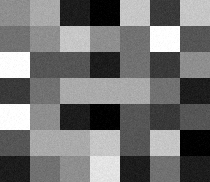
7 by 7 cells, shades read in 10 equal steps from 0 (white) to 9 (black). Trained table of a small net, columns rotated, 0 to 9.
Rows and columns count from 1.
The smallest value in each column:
0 3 2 1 2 0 2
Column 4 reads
9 4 8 3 9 2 1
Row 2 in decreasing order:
6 5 5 4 4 2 0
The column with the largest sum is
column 7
